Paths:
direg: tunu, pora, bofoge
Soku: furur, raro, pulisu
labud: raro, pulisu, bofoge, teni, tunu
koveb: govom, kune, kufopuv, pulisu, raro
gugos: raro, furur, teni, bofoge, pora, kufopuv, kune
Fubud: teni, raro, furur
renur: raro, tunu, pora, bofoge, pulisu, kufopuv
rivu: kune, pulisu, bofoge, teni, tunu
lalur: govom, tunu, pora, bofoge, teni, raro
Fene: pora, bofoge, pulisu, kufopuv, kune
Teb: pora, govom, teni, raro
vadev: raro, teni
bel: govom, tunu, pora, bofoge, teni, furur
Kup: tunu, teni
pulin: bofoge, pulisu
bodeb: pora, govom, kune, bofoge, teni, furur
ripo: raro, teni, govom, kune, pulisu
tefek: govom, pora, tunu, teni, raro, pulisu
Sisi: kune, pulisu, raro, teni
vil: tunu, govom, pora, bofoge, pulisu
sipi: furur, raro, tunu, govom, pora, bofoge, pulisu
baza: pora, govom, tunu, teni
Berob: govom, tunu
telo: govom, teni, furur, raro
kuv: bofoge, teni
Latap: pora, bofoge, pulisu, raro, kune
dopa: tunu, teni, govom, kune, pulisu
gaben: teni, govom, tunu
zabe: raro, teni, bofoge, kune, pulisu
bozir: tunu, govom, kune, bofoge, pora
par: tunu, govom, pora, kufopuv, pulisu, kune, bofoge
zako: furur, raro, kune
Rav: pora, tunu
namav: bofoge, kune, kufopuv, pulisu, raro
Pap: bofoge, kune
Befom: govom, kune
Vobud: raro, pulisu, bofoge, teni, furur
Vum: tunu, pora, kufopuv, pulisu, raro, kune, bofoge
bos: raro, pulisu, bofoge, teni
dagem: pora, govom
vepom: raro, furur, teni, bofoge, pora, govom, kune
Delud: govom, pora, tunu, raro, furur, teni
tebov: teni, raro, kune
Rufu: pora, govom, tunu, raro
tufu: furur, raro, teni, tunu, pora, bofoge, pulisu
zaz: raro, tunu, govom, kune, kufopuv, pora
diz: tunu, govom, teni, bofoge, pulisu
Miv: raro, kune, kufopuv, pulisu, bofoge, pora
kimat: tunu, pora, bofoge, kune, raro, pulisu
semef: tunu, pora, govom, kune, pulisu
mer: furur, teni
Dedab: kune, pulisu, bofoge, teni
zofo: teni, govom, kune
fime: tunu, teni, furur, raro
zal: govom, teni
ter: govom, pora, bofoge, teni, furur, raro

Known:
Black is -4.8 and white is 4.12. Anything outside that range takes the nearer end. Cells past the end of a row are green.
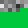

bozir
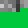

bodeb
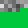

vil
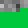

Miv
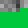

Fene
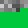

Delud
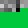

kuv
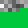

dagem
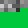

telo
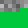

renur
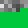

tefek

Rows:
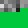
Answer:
bos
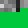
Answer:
Dedab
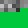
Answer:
fime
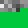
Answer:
Teb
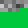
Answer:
zaz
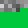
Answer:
sipi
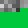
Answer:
tufu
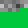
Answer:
par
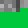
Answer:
gugos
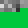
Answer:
ter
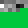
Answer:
Befom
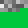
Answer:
Rufu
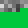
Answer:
diz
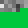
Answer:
kimat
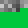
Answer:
bel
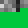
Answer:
Sisi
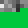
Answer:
ripo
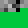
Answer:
mer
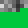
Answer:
dopa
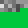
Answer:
lalur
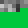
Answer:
zako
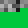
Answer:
Fubud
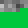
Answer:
koveb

